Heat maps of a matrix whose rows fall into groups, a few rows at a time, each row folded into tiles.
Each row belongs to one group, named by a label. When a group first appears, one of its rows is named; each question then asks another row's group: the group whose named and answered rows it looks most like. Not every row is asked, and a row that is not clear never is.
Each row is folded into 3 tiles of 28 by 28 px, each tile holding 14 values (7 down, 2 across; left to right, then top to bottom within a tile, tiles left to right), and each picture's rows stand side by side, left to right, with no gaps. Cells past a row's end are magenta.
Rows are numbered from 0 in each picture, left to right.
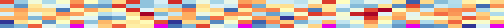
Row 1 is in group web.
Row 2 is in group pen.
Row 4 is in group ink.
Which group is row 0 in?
pen
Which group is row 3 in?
pen
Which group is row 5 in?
ink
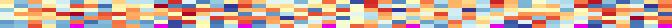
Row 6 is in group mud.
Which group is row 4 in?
web
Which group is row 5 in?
mud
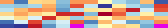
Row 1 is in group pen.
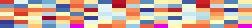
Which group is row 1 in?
web
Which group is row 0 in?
pen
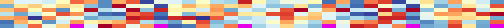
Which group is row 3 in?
ink
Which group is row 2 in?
mud
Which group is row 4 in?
web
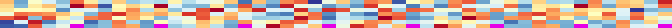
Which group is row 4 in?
web
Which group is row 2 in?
ink
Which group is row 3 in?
web
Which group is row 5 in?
web
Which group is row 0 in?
mud
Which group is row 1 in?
mud
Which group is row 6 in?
mud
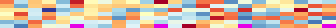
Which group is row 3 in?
mud
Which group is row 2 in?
web
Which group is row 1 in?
mud
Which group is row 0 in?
mud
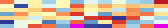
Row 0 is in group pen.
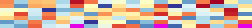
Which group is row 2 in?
web
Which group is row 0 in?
mud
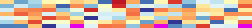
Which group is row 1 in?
web
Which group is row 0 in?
ink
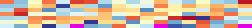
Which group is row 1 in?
pen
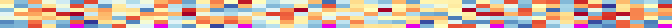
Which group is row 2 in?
ink
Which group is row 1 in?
pen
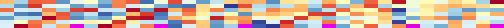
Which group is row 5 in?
mud
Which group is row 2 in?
pen
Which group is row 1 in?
web
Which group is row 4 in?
web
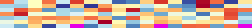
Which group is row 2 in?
web
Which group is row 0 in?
ink
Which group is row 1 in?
pen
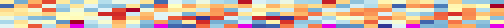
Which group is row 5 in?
mud
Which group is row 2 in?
mud
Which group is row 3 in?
mud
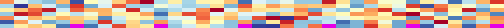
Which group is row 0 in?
pen
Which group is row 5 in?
pen
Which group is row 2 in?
ink
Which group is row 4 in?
ink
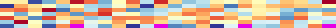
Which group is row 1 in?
ink
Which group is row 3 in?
mud
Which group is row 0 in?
pen
